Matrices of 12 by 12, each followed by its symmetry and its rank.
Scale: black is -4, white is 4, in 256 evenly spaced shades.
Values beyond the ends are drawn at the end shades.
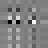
neither, rank one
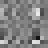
neither, rank two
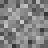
symmetric, full rank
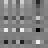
neither, rank one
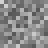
symmetric, full rank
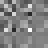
symmetric, rank two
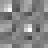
symmetric, rank two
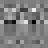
neither, rank two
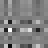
neither, rank one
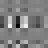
neither, rank one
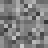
antisymmetric, full rank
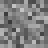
antisymmetric, full rank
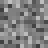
antisymmetric, full rank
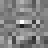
neither, rank two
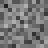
symmetric, full rank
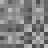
symmetric, rank two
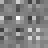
symmetric, rank two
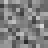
antisymmetric, full rank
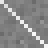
symmetric, full rank
